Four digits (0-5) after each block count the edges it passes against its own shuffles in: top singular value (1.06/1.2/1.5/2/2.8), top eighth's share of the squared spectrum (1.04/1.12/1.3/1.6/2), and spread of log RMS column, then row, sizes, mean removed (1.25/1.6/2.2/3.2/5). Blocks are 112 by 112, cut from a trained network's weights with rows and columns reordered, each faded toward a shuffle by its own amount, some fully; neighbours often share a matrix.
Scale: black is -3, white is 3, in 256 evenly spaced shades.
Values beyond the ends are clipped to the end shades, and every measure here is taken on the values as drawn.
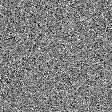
0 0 0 0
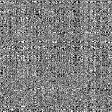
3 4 1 4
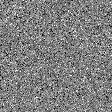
0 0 0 0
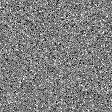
0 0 0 0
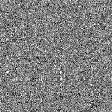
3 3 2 1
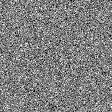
1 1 0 0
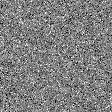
1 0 0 0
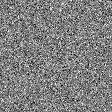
0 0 0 0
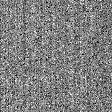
3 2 0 1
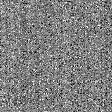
3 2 0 1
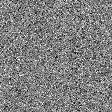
0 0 0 0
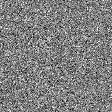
2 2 0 0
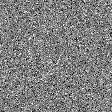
1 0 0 0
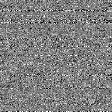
3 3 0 4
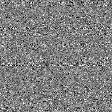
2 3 0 3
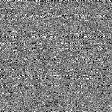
3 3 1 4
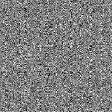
4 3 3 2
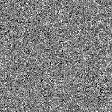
3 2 2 0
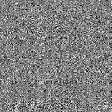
3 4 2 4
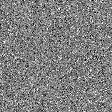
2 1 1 0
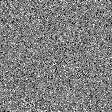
0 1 0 1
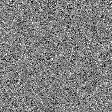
1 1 0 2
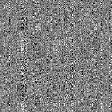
4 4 4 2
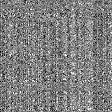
4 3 1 3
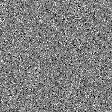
2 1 1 0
